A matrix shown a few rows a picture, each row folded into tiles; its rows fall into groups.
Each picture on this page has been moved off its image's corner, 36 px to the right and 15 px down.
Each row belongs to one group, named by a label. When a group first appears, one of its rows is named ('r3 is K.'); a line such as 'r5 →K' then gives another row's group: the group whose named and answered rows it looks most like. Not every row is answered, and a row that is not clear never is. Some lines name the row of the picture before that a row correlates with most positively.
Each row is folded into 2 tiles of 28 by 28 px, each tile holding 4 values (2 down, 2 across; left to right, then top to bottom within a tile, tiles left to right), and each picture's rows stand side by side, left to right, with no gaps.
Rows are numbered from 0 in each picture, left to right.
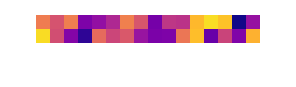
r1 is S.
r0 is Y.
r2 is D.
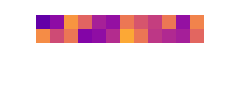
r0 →S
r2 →D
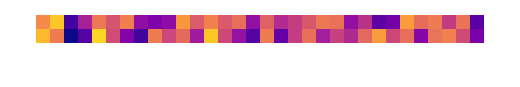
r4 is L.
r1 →Y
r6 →S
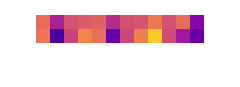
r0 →L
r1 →L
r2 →Y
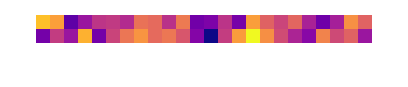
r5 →S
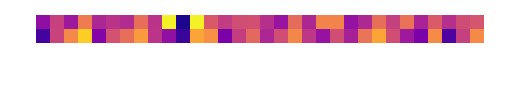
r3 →L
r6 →Y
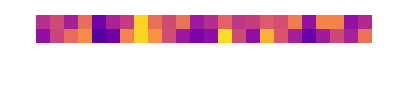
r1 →D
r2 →Y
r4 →Y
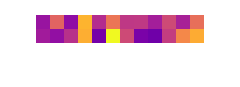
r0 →D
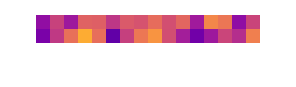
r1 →L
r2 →Y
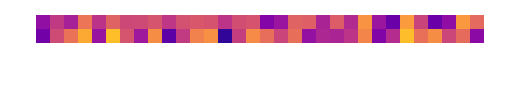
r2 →L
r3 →L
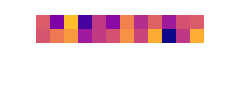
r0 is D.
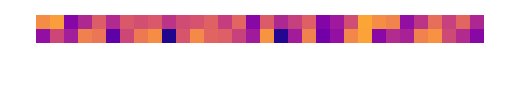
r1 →L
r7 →Y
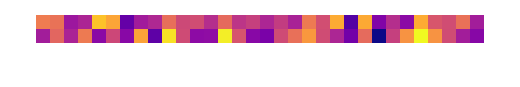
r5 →D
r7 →Y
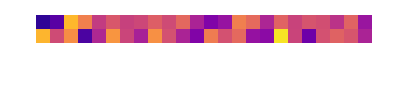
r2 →Y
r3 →S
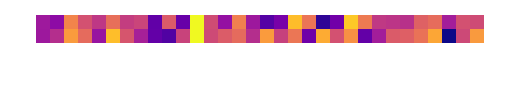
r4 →S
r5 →S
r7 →L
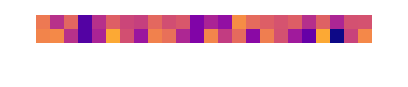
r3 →S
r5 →L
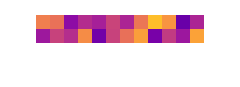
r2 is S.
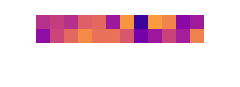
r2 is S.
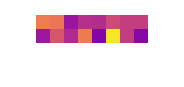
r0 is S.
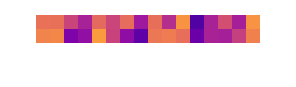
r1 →Y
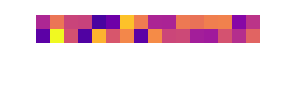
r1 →S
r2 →S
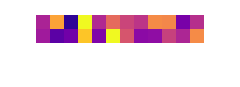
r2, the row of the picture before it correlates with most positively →3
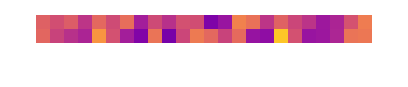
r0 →Y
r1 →Y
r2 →L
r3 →S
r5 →D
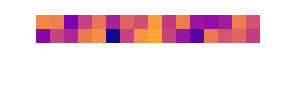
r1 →L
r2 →Y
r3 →S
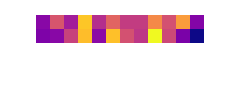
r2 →Y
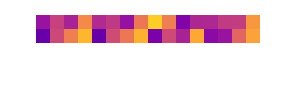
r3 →D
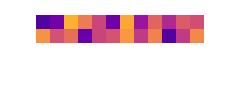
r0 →S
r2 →L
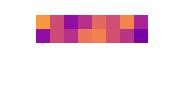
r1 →Y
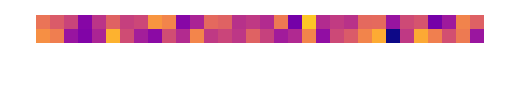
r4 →D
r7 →S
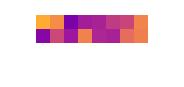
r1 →D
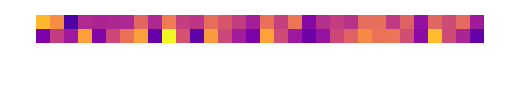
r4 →Y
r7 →Y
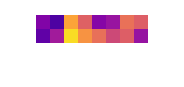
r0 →D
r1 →S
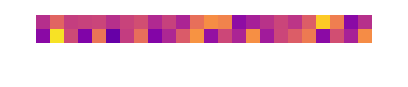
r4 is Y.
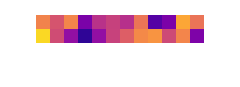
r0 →Y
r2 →S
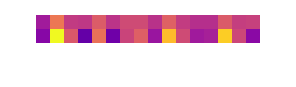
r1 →L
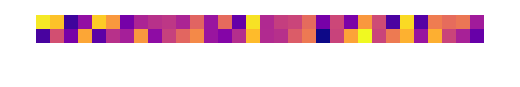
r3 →D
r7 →Y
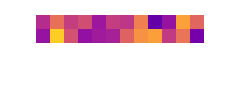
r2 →S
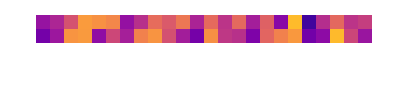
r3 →Y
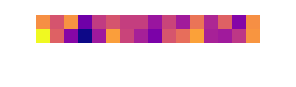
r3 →D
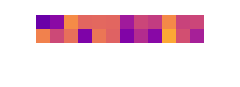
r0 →S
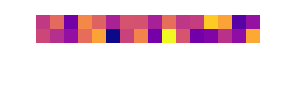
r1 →L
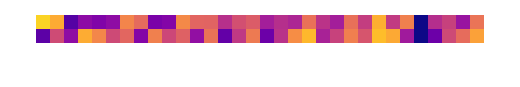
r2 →S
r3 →L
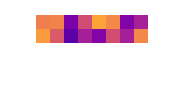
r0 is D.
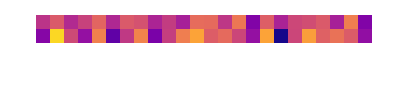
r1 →L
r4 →L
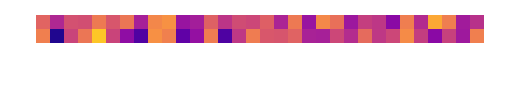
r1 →Y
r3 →L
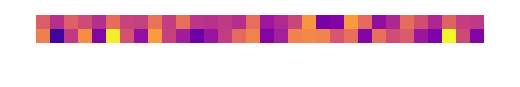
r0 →L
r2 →Y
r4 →D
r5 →S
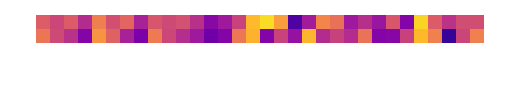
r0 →Y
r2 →Y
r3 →D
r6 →D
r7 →L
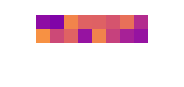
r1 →Y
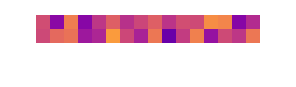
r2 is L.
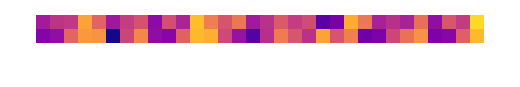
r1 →L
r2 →D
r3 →Y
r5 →S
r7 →D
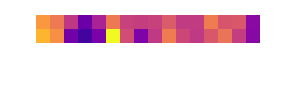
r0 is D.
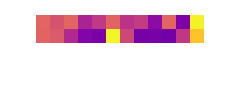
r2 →D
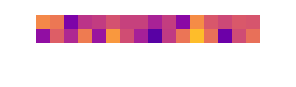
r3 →L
